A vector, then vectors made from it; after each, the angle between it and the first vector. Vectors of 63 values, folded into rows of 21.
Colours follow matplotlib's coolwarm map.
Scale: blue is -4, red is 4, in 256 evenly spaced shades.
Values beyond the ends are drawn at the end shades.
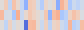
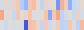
nearly parallel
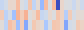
partly aligned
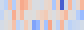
partly opposed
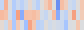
partly aligned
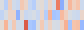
nearly opposite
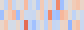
nearly opposite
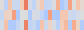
nearly opposite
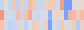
partly aligned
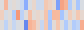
nearly parallel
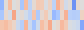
partly opposed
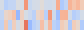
nearly opposite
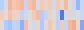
orthogonal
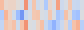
partly opposed
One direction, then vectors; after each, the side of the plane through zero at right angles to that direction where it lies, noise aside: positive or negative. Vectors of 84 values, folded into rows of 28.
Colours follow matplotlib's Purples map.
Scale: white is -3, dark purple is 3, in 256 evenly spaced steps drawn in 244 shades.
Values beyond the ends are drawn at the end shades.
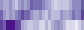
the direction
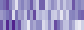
positive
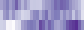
negative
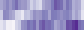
negative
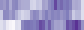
negative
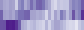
positive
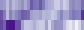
positive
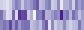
positive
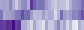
positive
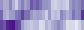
positive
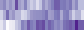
negative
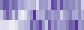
negative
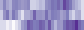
negative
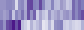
positive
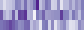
positive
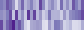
positive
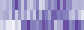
negative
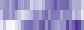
negative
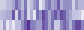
negative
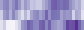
negative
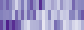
positive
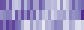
positive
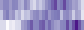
negative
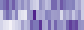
negative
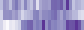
negative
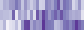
negative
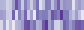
negative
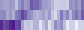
positive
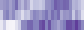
negative
